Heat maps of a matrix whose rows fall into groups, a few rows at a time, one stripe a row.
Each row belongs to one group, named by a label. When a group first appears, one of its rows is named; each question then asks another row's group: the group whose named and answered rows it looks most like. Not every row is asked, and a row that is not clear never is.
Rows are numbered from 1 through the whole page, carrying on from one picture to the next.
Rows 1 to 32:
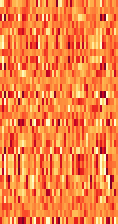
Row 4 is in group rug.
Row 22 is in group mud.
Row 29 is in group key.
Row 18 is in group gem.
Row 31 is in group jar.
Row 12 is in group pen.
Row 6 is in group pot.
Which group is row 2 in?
jar
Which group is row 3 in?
mud
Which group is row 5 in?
gem
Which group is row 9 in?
pot
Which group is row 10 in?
mud
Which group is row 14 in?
mud
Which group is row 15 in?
key
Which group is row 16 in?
pen
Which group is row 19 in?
pot
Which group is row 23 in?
key
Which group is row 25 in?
key
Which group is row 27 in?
rug
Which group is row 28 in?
jar
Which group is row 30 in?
rug
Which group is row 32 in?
gem
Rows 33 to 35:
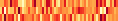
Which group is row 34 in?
key
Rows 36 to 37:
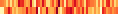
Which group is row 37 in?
pot
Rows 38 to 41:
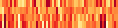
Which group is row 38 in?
jar
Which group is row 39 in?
pot
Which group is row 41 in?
mud
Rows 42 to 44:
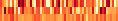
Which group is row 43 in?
mud
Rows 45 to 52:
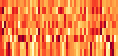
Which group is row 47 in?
jar
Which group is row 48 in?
mud
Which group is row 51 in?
rug
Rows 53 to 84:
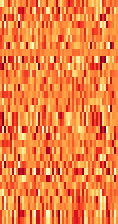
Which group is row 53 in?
pot
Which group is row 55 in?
mud
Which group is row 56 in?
key
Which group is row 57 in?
pen
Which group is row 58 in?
pen
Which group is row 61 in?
mud
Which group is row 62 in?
pen
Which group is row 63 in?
jar
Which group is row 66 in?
rug
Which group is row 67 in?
pot
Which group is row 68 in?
rug
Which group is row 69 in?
pen
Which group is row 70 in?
pen
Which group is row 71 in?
mud
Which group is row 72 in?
jar
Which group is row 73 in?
rug
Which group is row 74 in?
jar
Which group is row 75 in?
key
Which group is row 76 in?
mud
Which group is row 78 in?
jar
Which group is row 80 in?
pot
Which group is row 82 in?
key
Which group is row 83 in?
gem
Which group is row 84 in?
gem
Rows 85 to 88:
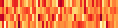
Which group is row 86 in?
jar
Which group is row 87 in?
pen
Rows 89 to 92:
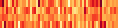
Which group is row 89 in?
pen
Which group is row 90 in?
jar
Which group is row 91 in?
pen
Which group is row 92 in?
mud
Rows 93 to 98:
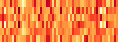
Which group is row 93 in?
jar
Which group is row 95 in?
pen
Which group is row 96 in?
key
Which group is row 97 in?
jar
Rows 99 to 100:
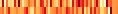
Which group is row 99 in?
key
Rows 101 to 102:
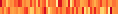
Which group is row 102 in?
rug
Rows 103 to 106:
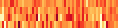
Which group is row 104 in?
pot
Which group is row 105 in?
pot
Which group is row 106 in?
key
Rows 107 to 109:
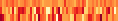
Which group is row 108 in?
gem
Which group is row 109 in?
pen
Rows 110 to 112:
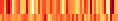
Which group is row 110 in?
rug
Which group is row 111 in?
rug
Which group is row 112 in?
rug
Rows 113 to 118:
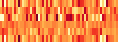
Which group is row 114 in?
jar
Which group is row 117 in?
pen
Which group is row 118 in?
key
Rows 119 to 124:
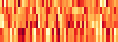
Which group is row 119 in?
key
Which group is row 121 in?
pot
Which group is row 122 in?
pot
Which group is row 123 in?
gem
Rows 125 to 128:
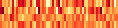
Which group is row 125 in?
gem
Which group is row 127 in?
jar
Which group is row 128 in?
gem
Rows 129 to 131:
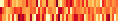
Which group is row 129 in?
pot
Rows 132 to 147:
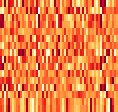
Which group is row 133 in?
pot
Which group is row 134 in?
pen
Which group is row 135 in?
pen
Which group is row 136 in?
jar
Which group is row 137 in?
gem
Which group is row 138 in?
pot
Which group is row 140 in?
mud
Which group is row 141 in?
pen
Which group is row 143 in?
rug
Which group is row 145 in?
key
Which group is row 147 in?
rug
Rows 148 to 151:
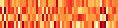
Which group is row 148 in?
pot
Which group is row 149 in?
mud
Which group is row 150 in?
key
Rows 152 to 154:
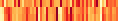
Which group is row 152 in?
key
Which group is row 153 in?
pot
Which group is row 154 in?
pot
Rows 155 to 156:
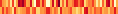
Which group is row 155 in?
gem
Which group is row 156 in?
jar
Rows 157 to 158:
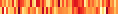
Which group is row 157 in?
gem
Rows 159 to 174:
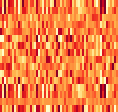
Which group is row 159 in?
mud
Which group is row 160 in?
mud
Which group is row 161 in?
pen
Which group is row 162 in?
key
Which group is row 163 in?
pen
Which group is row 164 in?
pot
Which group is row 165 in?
gem
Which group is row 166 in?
pot
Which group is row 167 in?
jar
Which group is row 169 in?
pot
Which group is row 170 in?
key
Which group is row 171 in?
mud
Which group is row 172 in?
mud
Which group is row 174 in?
gem
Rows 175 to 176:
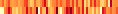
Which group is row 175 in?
rug
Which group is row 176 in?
pot
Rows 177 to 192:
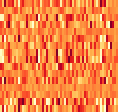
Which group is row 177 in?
mud
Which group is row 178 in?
pen
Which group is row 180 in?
rug
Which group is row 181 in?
pen
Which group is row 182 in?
key
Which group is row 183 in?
rug
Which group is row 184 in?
pot
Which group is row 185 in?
pot
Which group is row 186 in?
pen
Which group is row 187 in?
rug
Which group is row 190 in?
jar
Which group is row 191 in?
gem
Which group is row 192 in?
key
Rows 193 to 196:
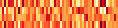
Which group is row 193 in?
mud
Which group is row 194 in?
key
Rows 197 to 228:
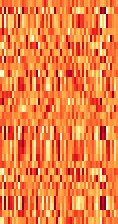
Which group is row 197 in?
rug
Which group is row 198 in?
mud
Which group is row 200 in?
key
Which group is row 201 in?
pen
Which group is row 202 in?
rug
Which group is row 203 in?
pot
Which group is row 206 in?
rug
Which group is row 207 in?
pot
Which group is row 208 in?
gem
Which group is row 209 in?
gem
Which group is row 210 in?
rug
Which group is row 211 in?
pen
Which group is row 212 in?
jar
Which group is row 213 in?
rug
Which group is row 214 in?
pen
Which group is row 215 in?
mud
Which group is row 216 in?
mud
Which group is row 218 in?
gem
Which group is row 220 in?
pen
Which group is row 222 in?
key
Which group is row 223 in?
mud
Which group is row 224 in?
pot
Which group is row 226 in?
mud
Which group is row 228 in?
pot
